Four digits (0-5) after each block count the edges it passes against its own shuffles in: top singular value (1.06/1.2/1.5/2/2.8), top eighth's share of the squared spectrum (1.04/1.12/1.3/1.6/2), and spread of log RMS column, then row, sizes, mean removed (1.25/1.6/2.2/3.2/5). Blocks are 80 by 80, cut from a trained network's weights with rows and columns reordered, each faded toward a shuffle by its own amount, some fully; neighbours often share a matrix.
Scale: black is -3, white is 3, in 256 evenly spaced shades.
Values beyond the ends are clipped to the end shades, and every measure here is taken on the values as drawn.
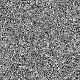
2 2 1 0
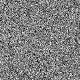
2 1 0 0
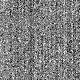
3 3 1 2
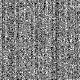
3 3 0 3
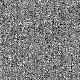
1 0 0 0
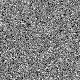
0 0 0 0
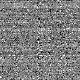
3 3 2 1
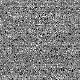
2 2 2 1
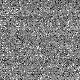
2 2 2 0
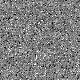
0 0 0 0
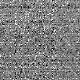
3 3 3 1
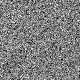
0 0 0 0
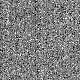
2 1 0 0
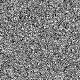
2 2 0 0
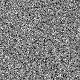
0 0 0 0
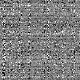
3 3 3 2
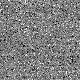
1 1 0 0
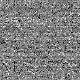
2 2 2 1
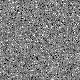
0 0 0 0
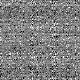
3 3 3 1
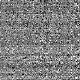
3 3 3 1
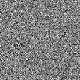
3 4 1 2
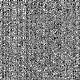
3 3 1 2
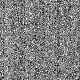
2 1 0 0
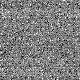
2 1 1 0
